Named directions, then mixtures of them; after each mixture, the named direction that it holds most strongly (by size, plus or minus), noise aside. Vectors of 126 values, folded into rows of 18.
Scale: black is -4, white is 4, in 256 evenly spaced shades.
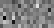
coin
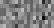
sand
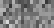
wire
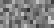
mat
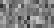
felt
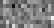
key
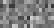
felt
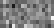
key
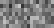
felt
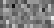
key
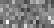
mat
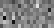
coin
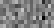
sand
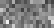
wire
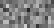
mat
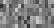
felt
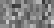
sand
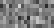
felt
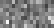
mat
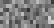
mat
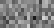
sand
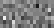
coin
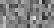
sand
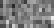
key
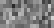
sand
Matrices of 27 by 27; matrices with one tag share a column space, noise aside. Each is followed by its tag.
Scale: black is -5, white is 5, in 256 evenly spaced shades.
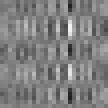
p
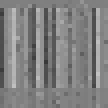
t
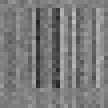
t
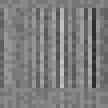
t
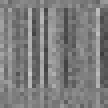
t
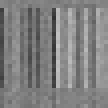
t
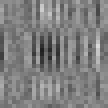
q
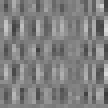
p
